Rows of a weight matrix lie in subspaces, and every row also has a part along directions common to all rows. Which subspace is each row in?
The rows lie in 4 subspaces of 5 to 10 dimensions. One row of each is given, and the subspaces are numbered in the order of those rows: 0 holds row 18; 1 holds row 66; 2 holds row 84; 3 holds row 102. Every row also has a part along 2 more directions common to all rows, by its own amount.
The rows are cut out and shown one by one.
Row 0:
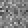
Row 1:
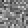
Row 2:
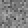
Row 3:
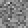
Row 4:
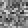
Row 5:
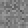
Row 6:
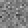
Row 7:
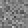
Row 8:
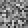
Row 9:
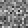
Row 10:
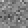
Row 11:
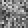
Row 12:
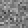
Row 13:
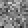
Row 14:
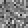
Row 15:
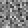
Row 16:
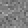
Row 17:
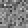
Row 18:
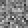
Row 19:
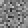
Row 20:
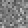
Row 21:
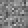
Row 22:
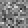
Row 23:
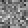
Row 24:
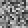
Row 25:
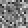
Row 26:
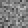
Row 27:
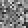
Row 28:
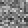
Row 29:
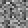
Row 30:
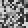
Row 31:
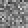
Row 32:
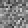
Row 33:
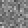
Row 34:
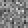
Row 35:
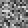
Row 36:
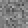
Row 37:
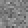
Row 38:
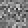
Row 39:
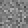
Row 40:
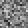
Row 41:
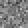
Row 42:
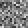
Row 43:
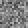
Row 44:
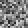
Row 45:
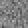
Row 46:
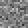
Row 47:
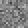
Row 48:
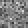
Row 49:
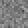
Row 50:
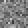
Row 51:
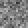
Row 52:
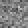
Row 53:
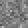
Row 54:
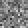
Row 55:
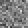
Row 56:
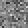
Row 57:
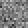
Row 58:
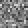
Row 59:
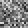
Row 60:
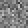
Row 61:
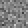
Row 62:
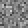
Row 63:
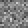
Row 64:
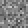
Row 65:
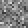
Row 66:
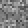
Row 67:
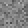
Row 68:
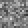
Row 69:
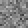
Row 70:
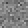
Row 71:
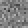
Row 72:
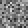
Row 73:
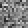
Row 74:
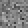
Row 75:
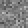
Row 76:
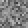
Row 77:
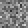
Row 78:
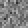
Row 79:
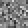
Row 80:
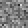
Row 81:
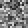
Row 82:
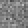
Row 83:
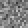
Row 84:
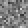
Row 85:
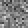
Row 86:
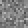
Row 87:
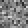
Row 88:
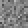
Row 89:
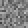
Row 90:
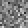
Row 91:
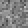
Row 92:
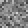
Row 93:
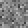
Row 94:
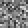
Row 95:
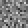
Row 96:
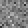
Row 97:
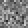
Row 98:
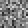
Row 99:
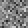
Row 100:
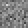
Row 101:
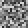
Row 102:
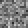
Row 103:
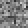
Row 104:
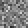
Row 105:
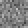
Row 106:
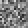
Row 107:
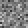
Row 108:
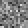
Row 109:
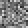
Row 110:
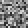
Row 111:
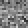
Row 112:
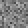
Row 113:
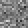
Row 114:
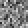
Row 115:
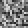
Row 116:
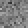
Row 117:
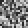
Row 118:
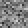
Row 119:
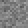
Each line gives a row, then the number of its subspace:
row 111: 0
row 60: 1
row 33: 2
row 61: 3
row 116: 2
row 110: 3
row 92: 3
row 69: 2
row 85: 1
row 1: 3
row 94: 1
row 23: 0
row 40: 3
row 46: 1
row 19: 0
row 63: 1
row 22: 3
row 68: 3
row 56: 0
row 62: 2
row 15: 0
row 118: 0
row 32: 2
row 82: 1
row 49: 1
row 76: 3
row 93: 1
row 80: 0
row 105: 1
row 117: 3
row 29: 0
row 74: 3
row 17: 2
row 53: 2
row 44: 3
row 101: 0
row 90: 2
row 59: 1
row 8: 3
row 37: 0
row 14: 3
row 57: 1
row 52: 1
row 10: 0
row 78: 2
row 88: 2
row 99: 3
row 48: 1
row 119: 3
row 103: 0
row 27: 2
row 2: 1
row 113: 1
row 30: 2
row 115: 3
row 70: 0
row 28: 0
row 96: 3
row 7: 3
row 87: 0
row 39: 0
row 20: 2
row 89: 2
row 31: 2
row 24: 0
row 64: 3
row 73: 1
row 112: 3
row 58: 1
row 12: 3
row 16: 1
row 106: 2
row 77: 0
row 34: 1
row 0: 2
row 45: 3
